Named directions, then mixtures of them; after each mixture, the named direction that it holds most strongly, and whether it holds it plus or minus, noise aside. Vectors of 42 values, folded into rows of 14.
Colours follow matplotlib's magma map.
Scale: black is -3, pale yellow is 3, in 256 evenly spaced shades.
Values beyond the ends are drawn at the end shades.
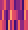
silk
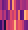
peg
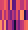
peg, minus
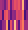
silk, minus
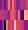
peg, plus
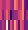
silk, minus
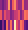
peg, plus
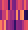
peg, minus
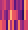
silk, plus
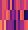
peg, minus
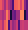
silk, minus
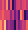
peg, minus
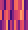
silk, minus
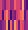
silk, minus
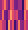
silk, plus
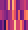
peg, plus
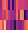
peg, minus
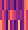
silk, plus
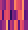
silk, minus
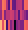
peg, minus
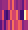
peg, plus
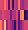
peg, minus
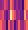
silk, plus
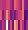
silk, minus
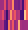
silk, plus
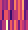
silk, minus
